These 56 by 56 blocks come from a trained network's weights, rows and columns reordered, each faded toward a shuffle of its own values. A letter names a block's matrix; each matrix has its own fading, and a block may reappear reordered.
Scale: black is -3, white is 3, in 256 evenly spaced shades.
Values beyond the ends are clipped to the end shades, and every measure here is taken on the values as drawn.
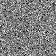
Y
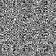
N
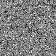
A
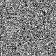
Y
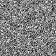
Y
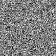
Y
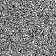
Y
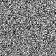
Y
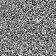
Y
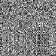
N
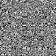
N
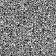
A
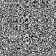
N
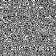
N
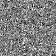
A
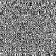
N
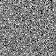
A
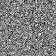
Y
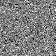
Y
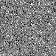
A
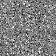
A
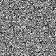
Y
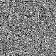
Y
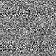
N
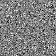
A
